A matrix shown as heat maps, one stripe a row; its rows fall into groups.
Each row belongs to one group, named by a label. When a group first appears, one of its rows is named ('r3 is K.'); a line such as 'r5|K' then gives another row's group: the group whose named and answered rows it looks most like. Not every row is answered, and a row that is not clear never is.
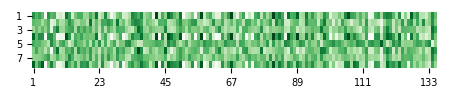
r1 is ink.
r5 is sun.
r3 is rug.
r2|rug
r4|ink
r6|rug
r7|rug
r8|ink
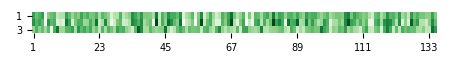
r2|ink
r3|rug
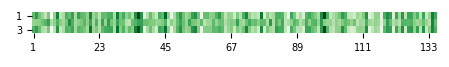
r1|rug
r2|rug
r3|rug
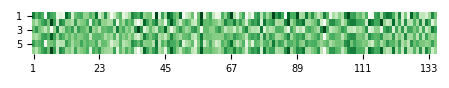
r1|ink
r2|sun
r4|sun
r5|ink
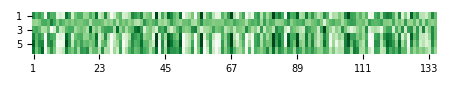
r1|ink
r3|rug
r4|ink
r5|ink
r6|ink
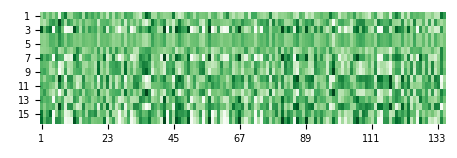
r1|rug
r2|sun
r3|ink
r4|sun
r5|sun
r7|ink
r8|rug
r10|sun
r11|sun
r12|rug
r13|ink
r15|ink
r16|ink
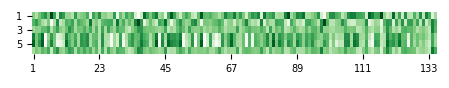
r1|sun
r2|rug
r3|rug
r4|ink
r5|ink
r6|rug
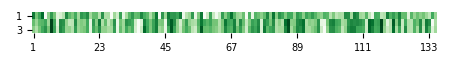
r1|ink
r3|sun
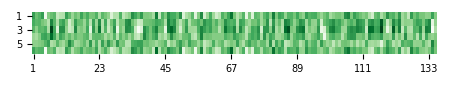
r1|ink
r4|sun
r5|rug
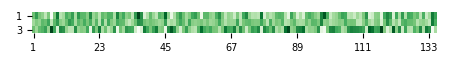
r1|rug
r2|rug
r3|sun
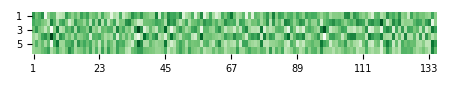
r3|rug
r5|rug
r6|rug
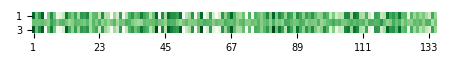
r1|ink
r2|sun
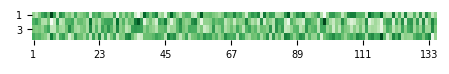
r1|sun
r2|rug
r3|rug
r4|sun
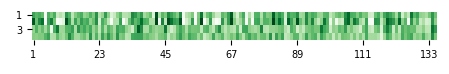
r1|ink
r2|ink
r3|rug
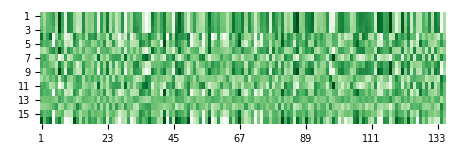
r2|sun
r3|sun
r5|ink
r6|sun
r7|rug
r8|sun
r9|sun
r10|rug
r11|rug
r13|sun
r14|rug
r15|ink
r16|ink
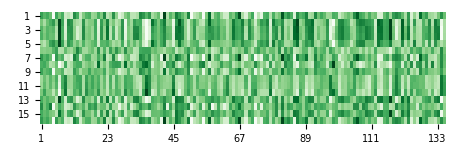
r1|ink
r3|sun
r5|sun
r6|rug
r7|ink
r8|rug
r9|ink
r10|rug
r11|rug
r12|rug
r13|sun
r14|ink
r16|ink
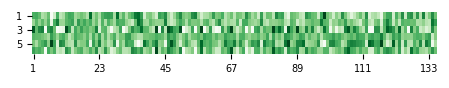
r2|rug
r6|ink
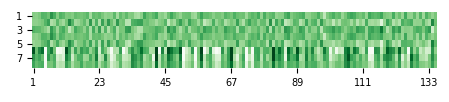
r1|sun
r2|rug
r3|sun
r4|sun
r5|rug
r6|ink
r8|ink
